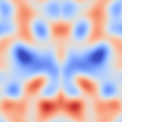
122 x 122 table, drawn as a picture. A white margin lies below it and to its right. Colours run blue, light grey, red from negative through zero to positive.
Grain: smooth. Stripes: none. Lone odd cells: none. Ninth with the highest average: bottom middle. Mirror symmetry: left to right.
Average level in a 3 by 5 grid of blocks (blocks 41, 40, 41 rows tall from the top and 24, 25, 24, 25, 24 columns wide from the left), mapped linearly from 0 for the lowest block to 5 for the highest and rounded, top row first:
33333
10101
35453
